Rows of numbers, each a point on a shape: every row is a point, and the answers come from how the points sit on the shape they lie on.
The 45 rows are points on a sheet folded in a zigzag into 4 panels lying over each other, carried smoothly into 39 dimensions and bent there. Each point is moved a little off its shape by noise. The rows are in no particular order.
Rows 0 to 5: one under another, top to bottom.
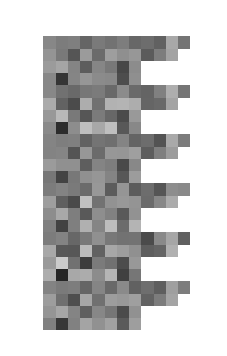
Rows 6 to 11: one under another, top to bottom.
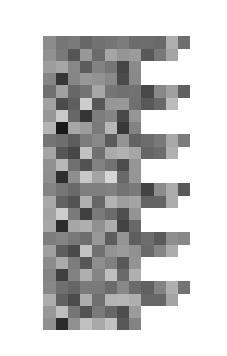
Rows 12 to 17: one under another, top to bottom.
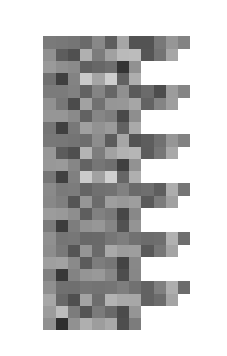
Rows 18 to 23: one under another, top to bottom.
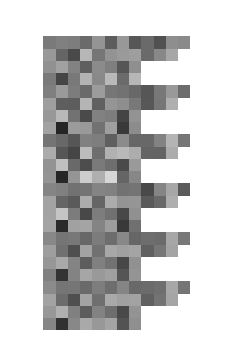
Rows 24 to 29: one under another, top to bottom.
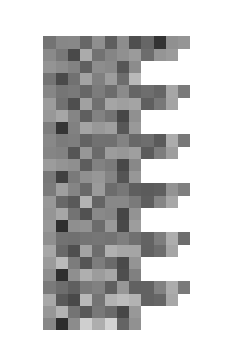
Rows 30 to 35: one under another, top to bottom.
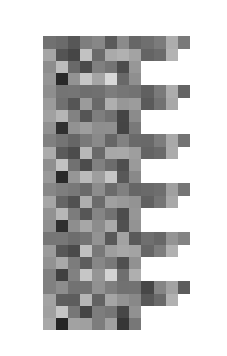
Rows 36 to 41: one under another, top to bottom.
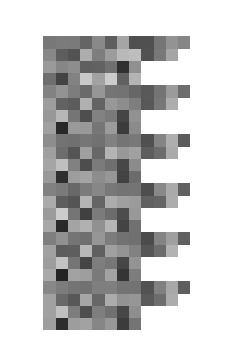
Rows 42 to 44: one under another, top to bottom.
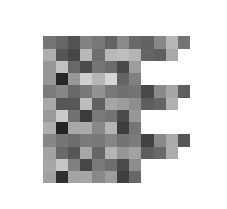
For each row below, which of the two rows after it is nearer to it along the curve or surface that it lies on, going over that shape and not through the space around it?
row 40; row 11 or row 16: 16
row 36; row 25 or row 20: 20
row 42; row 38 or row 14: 14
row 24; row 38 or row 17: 17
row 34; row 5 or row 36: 36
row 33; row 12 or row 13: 13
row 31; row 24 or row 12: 24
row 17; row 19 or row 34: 19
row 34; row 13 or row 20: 20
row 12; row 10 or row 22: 10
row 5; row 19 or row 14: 19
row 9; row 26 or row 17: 17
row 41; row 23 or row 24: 23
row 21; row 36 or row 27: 27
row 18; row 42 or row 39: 42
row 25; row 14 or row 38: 38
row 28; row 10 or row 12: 10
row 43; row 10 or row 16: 16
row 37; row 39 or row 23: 39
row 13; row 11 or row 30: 11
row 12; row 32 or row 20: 20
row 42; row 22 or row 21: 22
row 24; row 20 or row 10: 10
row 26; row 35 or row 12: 35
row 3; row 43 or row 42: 42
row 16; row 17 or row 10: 17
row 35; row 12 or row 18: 18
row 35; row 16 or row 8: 16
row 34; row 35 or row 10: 10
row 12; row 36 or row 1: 36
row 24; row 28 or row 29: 28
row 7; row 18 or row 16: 16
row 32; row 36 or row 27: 36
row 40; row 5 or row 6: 6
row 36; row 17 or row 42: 42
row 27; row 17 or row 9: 9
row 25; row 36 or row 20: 20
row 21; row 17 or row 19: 19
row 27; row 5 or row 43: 43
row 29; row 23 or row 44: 23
